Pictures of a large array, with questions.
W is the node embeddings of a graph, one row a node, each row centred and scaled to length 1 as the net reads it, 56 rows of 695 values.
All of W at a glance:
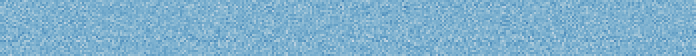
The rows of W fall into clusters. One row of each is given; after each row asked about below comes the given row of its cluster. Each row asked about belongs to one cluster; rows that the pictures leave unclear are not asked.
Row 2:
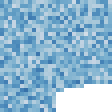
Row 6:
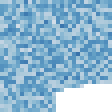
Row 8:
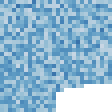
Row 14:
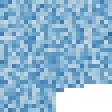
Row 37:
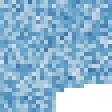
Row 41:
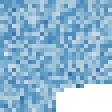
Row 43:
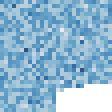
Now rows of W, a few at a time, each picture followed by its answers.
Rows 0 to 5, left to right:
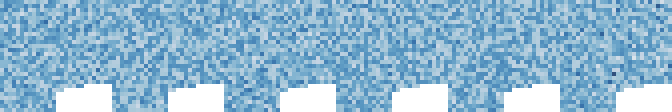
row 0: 41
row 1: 43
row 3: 8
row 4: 14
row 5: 8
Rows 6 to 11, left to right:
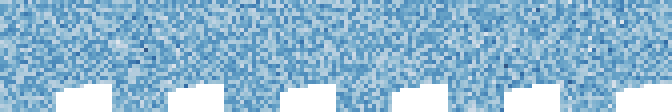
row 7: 6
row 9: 37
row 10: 43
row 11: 6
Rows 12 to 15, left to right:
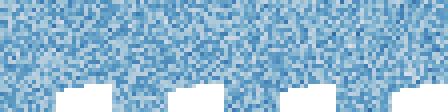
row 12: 37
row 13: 6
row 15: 37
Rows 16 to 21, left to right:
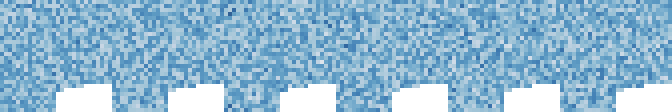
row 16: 8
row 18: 14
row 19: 2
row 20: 43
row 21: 43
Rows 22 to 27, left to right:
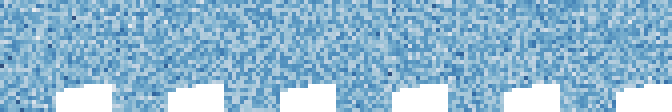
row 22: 2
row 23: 6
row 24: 43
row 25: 8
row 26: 37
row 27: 41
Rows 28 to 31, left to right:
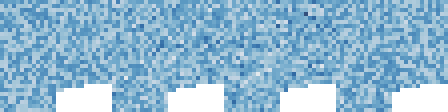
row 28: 43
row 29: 37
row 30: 37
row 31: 14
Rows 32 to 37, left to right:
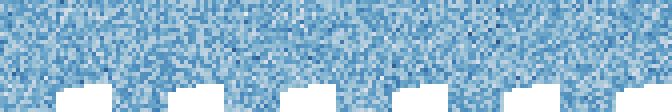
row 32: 43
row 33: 14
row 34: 41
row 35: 43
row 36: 37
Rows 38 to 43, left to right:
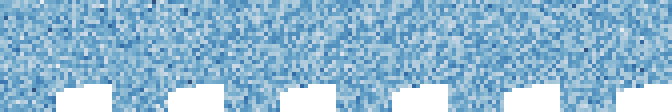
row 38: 2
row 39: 2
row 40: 41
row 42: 6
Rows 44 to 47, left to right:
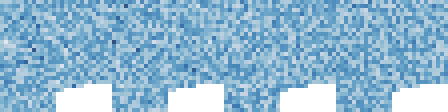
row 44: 6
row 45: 43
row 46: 37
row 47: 8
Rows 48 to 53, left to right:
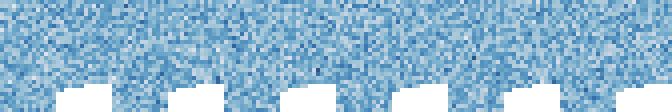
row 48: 37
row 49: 14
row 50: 2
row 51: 8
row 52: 14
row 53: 41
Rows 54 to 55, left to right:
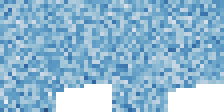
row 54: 14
